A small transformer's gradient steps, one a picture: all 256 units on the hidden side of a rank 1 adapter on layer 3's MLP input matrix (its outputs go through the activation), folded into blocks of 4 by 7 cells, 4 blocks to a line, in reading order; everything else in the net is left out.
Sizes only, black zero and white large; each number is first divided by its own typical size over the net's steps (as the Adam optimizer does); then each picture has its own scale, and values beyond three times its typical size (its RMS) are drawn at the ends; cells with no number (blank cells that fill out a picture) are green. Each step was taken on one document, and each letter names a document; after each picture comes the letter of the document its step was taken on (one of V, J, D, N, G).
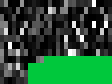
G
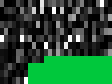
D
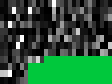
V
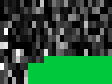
D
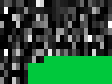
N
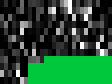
G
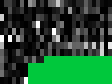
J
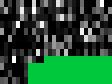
N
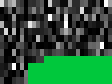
V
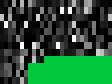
G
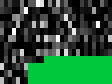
N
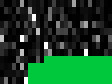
D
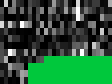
G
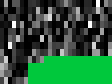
V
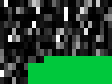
J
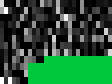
N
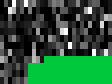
V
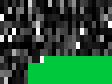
V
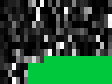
J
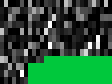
G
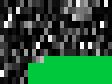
G
